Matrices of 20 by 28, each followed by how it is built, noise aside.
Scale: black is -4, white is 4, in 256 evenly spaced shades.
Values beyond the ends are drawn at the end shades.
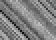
Toeplitz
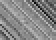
Toeplitz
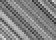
Toeplitz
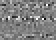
uneven rows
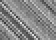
Toeplitz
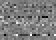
uneven rows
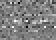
uneven rows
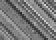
Toeplitz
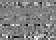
uneven rows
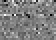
uneven rows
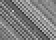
Toeplitz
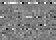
uneven rows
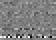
uneven rows
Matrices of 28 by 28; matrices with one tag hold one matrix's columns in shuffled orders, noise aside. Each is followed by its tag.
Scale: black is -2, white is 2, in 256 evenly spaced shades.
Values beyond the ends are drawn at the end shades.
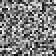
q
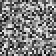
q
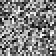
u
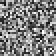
u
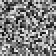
u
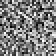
u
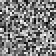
u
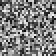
u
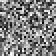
u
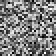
q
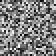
q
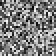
u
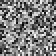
u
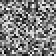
q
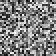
q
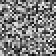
q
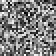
u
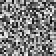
u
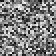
q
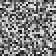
q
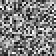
q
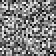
q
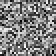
q
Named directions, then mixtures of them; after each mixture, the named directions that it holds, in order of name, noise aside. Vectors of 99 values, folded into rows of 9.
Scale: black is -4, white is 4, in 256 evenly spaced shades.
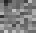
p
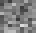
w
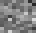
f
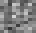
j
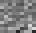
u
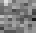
f, p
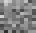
p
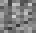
j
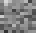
p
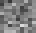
w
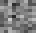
f, j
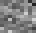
f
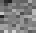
p, w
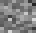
f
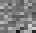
u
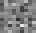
p, w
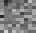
p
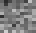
p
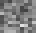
w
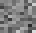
f, u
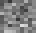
w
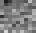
p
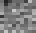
p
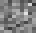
f, j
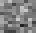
w
